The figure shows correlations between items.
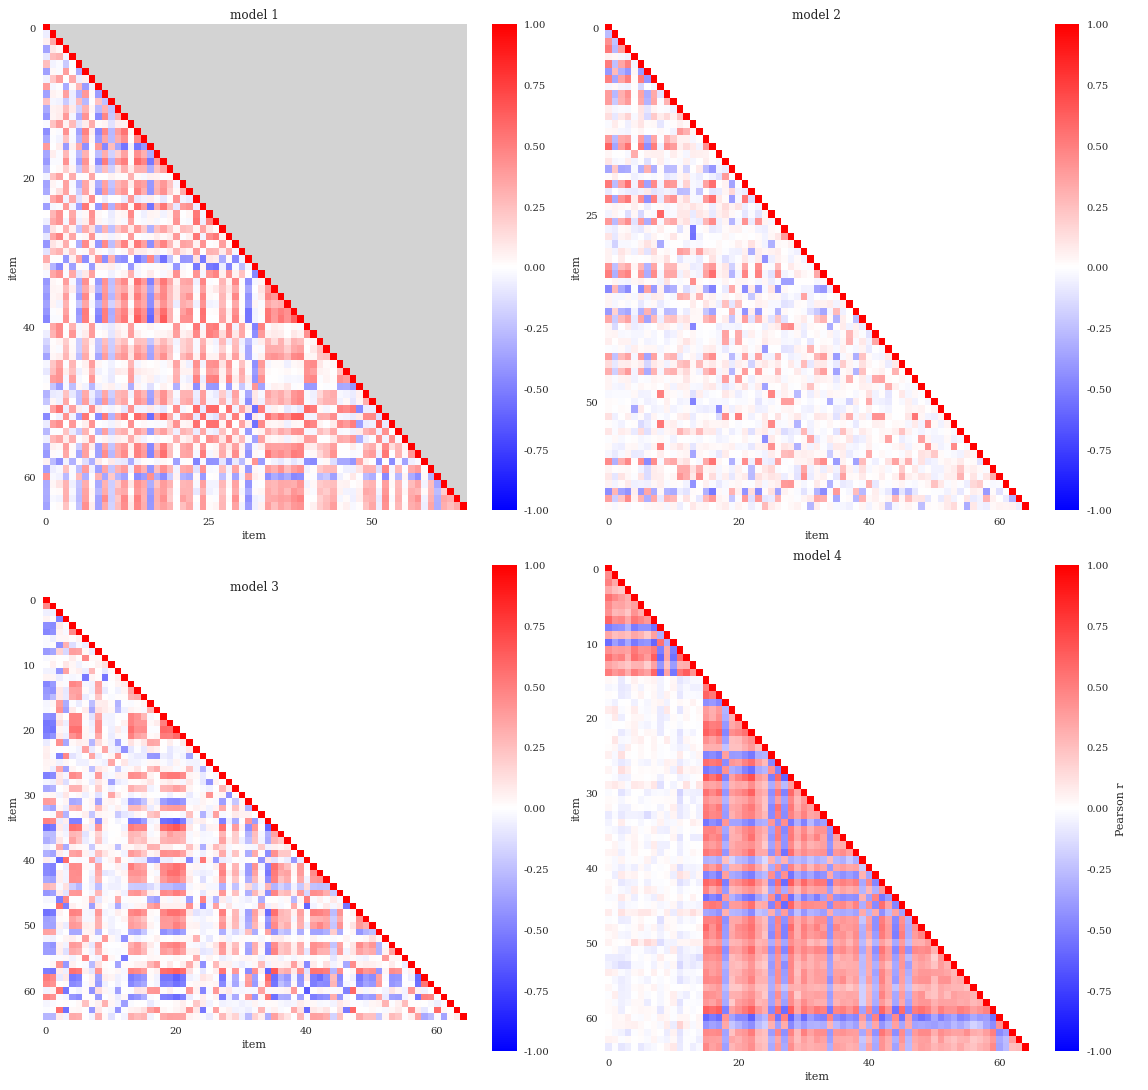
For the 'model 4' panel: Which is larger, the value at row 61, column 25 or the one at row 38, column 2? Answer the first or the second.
the first
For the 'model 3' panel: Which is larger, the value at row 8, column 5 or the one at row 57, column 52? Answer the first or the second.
the first
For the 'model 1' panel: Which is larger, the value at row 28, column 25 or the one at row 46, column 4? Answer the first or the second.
the first
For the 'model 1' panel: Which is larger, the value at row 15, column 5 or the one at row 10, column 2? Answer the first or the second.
the second
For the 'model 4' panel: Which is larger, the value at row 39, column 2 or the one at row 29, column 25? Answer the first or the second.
the first
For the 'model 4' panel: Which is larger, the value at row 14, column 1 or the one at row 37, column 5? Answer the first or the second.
the first
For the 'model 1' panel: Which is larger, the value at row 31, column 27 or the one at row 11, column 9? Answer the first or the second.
the second
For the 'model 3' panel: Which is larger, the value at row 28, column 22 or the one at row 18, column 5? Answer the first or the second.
the second
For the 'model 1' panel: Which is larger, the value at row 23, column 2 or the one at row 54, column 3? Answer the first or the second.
the first
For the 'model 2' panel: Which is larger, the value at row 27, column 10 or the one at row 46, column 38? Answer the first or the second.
the first
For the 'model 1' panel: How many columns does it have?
65
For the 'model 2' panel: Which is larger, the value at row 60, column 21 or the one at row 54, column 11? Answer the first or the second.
the second
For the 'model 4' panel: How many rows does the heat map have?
65
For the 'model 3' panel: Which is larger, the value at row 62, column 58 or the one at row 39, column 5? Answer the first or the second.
the second
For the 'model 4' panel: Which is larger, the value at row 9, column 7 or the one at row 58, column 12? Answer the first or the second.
the first
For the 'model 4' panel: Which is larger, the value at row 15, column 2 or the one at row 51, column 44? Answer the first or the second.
the first
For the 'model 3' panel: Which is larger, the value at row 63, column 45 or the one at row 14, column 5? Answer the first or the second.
the second
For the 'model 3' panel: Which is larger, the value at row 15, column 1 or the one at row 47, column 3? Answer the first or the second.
the first
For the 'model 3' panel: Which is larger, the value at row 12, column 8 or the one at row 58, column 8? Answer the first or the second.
the first
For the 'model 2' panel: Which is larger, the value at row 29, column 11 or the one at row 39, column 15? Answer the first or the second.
the second
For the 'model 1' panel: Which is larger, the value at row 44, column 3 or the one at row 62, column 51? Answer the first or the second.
the first
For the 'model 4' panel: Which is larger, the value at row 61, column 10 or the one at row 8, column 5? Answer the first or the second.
the first
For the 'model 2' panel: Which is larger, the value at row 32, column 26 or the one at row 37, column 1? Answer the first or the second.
the first
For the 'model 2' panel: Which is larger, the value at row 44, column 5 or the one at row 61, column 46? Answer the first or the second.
the first
